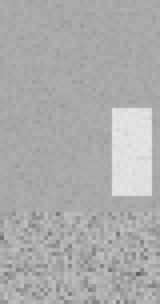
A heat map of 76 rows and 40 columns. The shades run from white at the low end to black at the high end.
On average the colour sits 30% of the way up the scale. No regular stripes run through it. An odd patch, lower than its surroundings, sits in the middle right. A horizontal seam about 70% of the way down splits the table, and the top part is calmer. The middle right is the ninth with the lowest average.
